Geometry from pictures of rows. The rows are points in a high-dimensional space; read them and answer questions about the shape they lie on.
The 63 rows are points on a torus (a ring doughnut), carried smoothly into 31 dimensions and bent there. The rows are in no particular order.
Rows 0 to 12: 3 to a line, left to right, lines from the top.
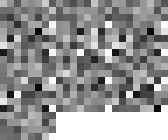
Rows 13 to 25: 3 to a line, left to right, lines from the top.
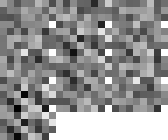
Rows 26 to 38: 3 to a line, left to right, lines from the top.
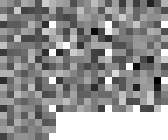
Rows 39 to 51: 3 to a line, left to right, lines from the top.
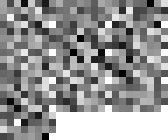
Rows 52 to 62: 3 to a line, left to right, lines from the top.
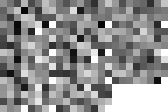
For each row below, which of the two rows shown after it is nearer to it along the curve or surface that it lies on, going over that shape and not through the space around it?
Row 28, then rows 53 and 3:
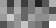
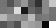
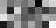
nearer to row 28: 53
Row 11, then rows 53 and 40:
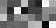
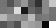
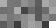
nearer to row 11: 53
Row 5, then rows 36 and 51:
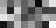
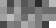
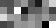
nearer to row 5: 51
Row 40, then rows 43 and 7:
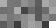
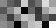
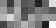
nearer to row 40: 7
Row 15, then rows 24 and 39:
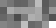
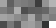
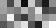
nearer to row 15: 39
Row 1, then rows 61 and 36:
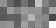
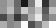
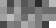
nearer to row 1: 61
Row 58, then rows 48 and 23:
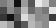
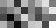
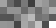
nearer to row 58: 48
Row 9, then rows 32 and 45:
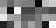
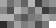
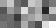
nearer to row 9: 32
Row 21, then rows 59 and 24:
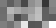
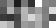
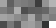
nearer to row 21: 59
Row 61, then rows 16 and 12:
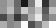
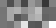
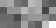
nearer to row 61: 16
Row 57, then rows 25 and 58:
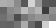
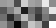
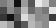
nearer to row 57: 58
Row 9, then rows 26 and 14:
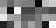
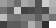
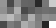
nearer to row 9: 26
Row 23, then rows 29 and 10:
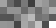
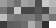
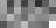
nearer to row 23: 29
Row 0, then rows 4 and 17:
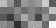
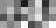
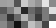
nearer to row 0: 17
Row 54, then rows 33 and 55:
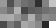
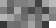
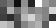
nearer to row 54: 33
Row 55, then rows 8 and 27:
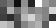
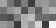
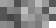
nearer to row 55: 8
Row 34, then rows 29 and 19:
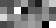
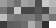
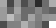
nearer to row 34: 19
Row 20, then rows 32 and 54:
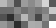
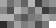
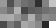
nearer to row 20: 54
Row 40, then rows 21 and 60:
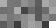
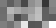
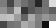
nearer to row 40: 60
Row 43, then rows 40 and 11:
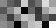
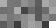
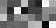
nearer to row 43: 11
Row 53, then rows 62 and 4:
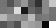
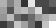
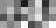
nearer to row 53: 62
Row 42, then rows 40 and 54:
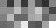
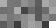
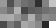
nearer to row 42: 54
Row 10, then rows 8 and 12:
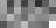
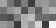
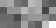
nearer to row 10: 12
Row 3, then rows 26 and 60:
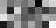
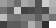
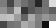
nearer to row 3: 26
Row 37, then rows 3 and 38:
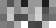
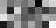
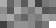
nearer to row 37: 38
